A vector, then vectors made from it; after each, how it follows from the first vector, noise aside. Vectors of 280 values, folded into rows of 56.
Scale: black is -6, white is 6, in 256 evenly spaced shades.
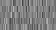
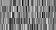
scaled up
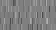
partly zeroed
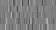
partly zeroed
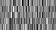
scaled up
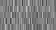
sign-scrambled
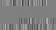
partly zeroed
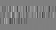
partly zeroed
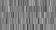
reversed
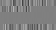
partly zeroed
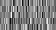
scaled up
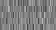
reversed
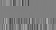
partly zeroed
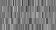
sign-scrambled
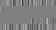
partly zeroed
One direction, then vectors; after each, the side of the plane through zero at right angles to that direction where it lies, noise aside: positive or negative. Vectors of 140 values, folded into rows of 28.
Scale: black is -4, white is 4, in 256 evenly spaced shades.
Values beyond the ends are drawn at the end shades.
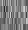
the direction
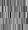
negative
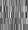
positive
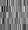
positive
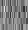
negative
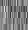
negative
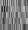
positive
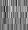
positive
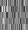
negative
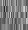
positive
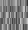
positive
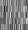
positive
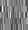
positive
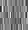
positive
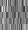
negative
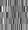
negative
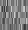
positive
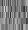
negative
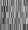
positive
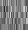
positive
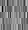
negative
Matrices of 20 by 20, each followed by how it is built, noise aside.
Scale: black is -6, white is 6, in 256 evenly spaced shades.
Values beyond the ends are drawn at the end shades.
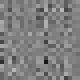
low rank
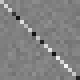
diagonal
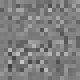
low rank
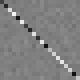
diagonal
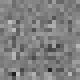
low rank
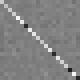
diagonal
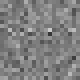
low rank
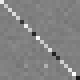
diagonal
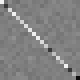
diagonal
